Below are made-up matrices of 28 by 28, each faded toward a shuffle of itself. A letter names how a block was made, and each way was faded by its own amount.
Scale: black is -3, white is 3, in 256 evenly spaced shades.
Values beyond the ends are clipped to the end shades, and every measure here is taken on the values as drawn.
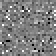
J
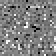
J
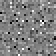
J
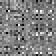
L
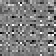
L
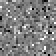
J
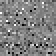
J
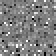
J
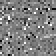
J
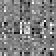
L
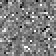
J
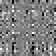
L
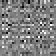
L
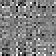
L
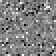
J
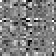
L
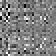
L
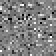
J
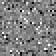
J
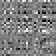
L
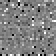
J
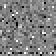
J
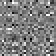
L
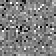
J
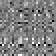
L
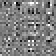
L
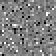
J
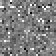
J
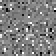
J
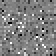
J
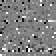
J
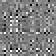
L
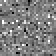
J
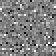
J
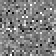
J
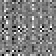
L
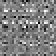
L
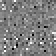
J
